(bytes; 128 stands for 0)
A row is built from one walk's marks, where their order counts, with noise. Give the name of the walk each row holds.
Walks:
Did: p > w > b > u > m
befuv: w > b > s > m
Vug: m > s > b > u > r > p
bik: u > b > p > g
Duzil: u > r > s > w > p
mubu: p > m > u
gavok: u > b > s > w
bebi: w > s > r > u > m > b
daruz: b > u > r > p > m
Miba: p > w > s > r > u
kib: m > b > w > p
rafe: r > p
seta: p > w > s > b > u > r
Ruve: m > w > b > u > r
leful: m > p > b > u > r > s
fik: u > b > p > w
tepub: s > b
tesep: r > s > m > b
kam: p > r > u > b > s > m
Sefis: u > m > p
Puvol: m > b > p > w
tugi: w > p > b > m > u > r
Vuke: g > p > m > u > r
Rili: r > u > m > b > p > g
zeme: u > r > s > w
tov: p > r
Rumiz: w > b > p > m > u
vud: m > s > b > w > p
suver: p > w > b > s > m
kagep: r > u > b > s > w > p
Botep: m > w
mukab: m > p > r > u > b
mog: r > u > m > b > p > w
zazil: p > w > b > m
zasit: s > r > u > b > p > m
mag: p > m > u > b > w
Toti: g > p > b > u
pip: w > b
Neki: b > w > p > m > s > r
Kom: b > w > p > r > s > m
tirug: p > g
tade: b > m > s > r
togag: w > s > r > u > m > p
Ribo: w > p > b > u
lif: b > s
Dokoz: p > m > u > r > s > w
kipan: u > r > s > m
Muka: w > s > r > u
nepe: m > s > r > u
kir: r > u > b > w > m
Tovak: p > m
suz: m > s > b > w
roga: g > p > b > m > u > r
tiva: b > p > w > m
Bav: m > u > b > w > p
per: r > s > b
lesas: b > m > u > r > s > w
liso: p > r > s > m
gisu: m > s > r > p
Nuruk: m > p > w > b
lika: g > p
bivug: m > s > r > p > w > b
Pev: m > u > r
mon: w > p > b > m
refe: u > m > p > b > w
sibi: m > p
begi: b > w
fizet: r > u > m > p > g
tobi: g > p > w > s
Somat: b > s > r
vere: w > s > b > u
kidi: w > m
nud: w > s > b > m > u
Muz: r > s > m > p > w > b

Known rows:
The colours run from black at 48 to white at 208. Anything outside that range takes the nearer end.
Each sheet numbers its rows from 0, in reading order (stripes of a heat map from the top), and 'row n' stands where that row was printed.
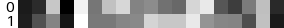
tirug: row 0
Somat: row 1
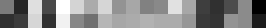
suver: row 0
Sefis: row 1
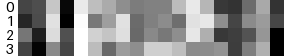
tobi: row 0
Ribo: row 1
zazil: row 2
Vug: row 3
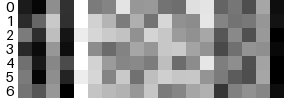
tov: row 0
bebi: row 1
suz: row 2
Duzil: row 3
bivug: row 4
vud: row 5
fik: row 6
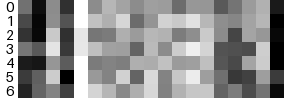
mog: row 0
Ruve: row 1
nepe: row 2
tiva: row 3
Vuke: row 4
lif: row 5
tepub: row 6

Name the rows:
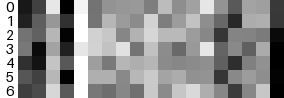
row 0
Muka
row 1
Toti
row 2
gavok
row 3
Puvol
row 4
kam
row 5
zeme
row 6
daruz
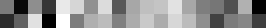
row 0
kib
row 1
vere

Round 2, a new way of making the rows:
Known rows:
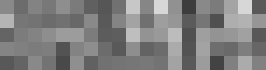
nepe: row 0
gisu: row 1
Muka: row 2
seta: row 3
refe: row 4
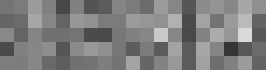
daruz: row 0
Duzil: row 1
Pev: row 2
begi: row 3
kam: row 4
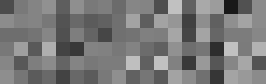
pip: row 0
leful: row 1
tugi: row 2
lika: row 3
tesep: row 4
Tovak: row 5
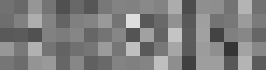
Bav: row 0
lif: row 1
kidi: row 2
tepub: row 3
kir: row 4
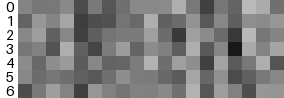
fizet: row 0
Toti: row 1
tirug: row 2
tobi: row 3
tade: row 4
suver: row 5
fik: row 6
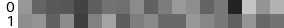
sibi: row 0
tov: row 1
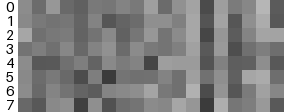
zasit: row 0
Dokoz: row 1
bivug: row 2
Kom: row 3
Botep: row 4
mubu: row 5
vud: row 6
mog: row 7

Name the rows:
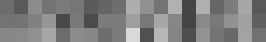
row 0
nud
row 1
Rili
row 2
per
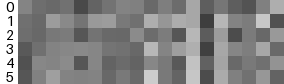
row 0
kib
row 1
zeme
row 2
mon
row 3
bebi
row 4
Ribo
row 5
vere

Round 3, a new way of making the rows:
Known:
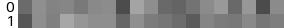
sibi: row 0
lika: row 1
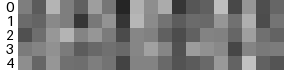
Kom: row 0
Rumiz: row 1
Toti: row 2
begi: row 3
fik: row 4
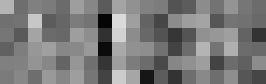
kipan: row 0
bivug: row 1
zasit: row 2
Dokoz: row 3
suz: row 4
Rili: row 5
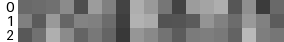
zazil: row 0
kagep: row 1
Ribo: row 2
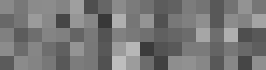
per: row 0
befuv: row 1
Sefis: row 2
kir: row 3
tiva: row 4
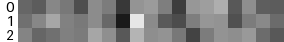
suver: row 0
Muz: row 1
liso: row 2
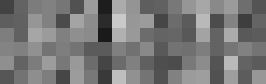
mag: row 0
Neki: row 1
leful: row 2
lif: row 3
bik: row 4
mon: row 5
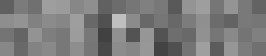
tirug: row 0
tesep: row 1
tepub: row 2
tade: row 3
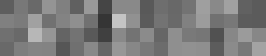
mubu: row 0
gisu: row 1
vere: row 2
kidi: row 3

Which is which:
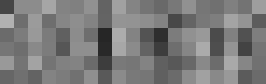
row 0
tobi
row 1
zeme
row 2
vud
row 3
Puvol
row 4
gavok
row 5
Tovak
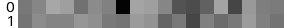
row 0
lesas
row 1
rafe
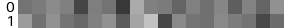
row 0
nud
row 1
Pev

